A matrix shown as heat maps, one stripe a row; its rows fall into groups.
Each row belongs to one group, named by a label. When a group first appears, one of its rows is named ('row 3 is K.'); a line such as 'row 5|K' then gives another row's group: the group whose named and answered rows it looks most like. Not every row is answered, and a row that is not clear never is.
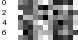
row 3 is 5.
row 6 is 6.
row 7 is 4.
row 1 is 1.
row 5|4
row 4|4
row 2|6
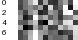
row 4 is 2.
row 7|5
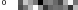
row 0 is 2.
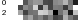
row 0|6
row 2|4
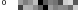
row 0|2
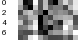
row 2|5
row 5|2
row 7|5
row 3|2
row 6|1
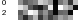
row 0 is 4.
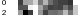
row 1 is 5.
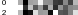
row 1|6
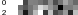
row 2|4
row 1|4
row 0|6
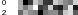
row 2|2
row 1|2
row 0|1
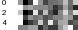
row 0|1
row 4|6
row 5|2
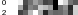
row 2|5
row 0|6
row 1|4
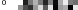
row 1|4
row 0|6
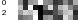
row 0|4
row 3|2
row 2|2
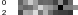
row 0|5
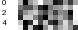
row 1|1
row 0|4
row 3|5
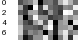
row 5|6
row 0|2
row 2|2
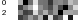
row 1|5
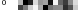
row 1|5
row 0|1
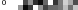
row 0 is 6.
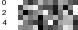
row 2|4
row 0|6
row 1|5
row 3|2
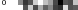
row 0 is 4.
